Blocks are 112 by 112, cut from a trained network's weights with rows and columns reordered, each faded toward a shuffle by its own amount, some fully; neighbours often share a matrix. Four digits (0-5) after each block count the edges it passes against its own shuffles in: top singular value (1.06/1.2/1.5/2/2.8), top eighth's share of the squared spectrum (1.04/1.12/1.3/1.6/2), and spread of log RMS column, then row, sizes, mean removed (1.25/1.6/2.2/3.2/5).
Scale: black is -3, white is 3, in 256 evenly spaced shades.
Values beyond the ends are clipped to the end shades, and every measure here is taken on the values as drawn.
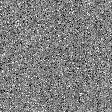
0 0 0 0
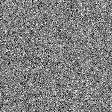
0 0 0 0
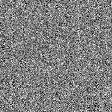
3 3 2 1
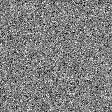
0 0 0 0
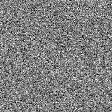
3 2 0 1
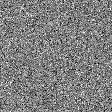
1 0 0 0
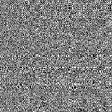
4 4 2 3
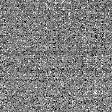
2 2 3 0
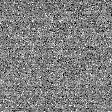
2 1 1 0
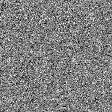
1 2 1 1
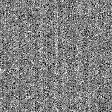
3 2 0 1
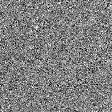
3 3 0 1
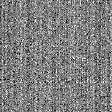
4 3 1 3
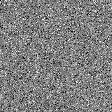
0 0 0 0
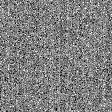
2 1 0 0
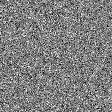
0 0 0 0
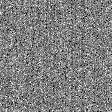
1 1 0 0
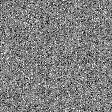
1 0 0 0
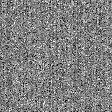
2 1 0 1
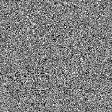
2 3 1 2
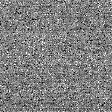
2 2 2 0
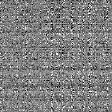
3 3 4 2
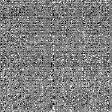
3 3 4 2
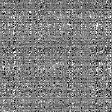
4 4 4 2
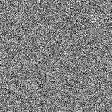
3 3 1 1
